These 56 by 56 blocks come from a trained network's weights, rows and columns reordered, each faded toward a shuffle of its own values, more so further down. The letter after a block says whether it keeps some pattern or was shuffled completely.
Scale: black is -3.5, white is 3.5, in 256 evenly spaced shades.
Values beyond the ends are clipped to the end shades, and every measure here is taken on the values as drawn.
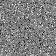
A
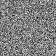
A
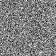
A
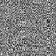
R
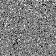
A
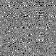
R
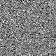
A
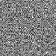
R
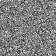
A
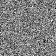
A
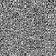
R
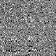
R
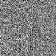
R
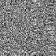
R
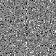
R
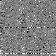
R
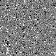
R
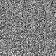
R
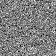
A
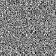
R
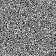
A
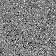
A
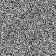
R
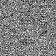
R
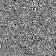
R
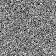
A
